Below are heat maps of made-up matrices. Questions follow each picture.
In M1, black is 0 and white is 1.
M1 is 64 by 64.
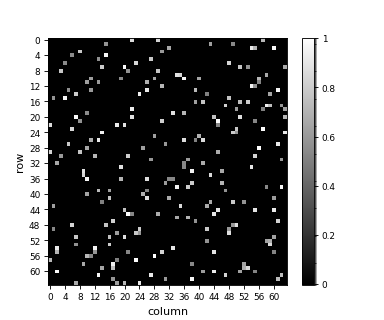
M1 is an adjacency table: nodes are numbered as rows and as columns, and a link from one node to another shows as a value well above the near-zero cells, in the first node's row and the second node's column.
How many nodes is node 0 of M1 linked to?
3
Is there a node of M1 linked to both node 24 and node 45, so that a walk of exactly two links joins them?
no
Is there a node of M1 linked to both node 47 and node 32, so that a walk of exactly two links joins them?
no
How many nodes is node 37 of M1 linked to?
3
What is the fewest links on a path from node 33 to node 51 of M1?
4
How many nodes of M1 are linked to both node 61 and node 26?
1
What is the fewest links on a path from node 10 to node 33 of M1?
2
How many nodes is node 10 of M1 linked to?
6
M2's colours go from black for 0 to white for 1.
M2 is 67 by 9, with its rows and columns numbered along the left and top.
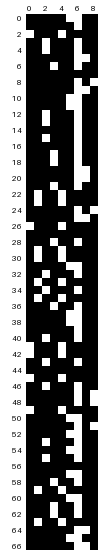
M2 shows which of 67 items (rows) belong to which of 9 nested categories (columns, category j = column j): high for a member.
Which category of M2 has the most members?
6
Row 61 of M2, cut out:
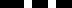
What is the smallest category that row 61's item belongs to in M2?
3
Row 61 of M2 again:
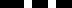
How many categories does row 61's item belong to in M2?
2
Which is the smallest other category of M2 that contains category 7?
6
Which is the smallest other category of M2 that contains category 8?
6
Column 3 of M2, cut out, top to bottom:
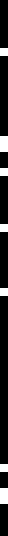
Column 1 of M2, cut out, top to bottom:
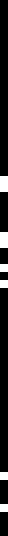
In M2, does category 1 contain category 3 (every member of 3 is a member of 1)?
no
